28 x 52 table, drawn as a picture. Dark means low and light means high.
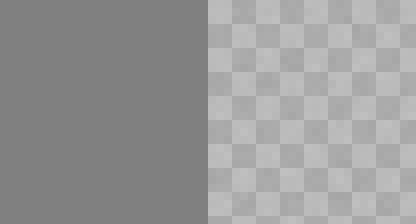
The table splits into one row of 2 panels. Panel 1,1: middling, flat. Panel 1,2: high, checkered, faint in contrast.
